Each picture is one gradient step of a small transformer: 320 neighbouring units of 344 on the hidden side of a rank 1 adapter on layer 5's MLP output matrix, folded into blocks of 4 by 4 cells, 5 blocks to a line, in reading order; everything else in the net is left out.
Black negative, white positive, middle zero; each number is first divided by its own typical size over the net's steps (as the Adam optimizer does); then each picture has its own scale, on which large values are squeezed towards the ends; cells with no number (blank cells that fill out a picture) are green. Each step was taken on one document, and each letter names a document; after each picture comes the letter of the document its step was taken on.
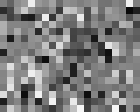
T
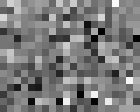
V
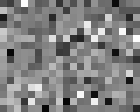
V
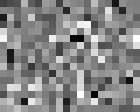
V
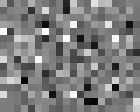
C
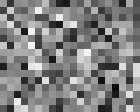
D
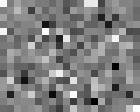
C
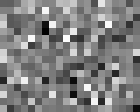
C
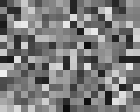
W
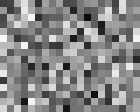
W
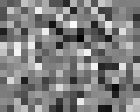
C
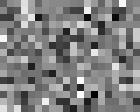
V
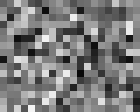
W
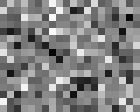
T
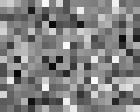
W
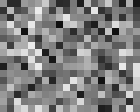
D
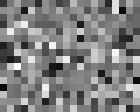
W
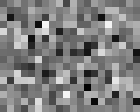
C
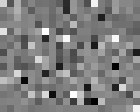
C
